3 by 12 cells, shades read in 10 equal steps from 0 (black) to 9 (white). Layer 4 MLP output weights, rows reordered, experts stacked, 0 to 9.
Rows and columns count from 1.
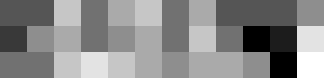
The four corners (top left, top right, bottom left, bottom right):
3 5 4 9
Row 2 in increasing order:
0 1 2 4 4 4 5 5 6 6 7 8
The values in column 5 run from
5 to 7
